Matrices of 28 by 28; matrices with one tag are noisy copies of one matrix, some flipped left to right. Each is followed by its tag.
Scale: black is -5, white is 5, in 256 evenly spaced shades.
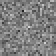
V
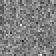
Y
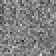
Y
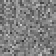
Y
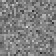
V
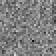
Y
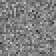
V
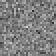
V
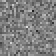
V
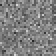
Y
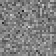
V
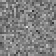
V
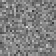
V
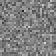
V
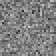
V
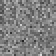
Y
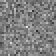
V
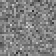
V
